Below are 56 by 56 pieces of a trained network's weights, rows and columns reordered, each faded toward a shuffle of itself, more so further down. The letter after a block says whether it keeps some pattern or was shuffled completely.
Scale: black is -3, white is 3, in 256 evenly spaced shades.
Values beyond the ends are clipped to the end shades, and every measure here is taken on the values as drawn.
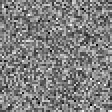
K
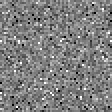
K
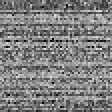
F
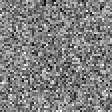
K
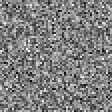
F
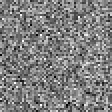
F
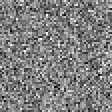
K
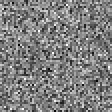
K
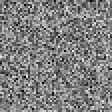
K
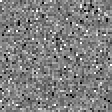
K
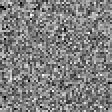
K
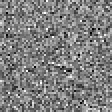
F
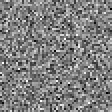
K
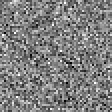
K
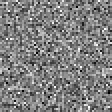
K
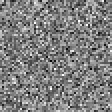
K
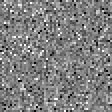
K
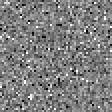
K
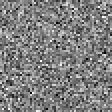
K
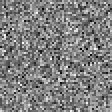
F
